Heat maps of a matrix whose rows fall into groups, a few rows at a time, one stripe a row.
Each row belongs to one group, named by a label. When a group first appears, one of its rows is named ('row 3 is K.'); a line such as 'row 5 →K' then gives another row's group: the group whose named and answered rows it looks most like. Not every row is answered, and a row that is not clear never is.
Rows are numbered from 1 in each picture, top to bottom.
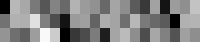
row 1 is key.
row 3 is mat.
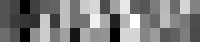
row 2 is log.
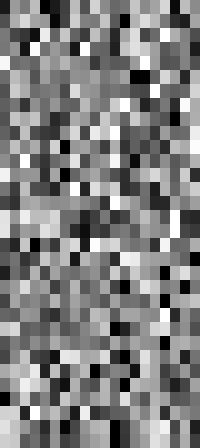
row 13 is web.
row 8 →mat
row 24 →web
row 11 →key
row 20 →key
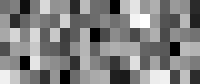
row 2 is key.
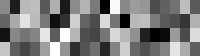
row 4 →mat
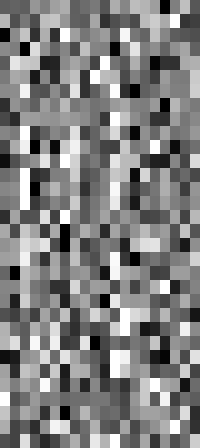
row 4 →log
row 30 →web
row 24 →mat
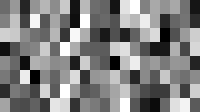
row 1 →log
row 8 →mat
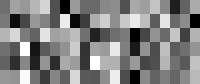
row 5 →log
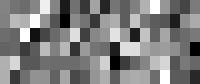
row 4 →log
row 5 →web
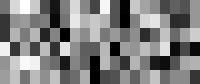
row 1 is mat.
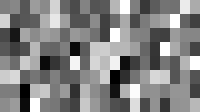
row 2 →mat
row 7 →log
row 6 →web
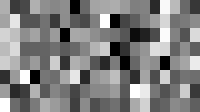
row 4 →web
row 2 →web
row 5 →key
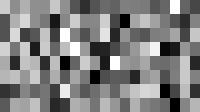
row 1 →mat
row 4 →key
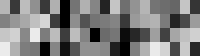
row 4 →web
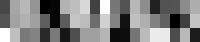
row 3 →web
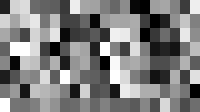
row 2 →mat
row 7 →log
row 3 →mat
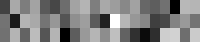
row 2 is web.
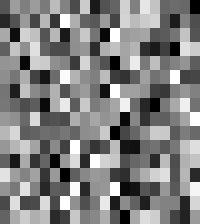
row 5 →log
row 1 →log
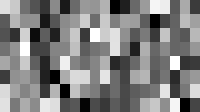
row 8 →mat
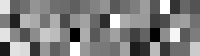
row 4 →key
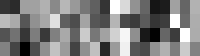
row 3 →mat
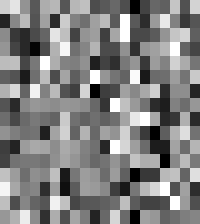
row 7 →log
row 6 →log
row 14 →web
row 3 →mat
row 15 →mat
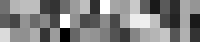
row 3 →web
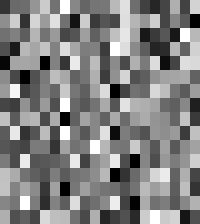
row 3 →mat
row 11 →log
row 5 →key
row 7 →web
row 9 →web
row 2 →log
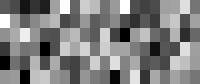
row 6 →log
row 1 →mat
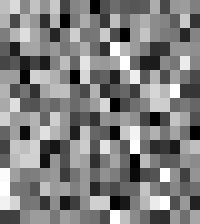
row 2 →web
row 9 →mat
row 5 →mat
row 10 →log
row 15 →web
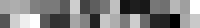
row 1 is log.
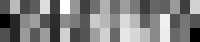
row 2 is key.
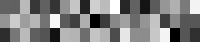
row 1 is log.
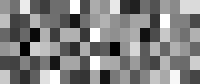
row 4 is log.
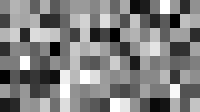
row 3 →log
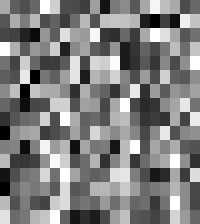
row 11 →log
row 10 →key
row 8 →mat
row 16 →mat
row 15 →mat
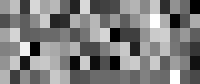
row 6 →mat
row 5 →log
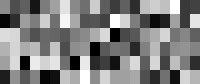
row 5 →log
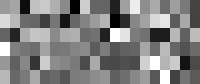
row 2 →web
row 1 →log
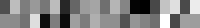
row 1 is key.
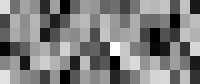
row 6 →web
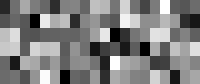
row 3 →web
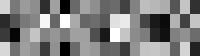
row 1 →web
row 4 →web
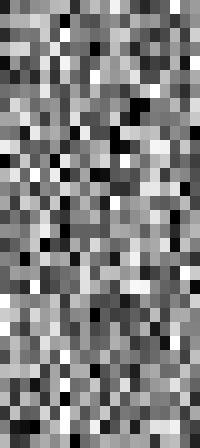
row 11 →web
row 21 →log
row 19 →log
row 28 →mat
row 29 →web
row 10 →log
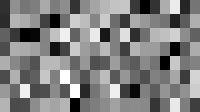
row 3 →mat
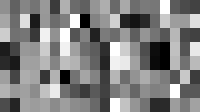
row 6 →web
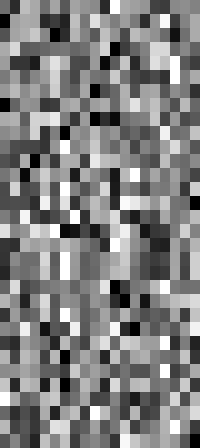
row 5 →mat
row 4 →web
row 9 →log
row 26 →web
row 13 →log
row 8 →key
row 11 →mat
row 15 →log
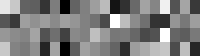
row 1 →web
